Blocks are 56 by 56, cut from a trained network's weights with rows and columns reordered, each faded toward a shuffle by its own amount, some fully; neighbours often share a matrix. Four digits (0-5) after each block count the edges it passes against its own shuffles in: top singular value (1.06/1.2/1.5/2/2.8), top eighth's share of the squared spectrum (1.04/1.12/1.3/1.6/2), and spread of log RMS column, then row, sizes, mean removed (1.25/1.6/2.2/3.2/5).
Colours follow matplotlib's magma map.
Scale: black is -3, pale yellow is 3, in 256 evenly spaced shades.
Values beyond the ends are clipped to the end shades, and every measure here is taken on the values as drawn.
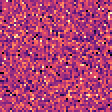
0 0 0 1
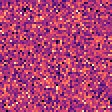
1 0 0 0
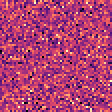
1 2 0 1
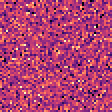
0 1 0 0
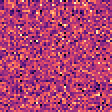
3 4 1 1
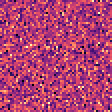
0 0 0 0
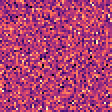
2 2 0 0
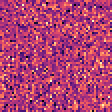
3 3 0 0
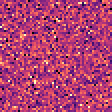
0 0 0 0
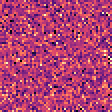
2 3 1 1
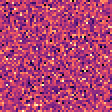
1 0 0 0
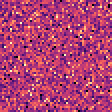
0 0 0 0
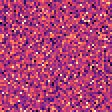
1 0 0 0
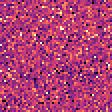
0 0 0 0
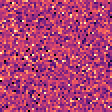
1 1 0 0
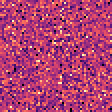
2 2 1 0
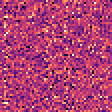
3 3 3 1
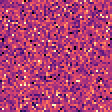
0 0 0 0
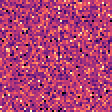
1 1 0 0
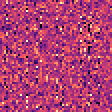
3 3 3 1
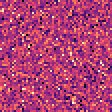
1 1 1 0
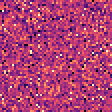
2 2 2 0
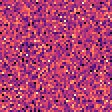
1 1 1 0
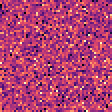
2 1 1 0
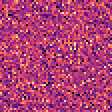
0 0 0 0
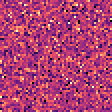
0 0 0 0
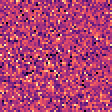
1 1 0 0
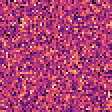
2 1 0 0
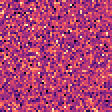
0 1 0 0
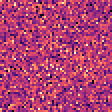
1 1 0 1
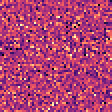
1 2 0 2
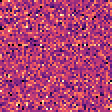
1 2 1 2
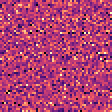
2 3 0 2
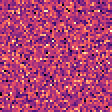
1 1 0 1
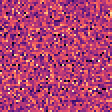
1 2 0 2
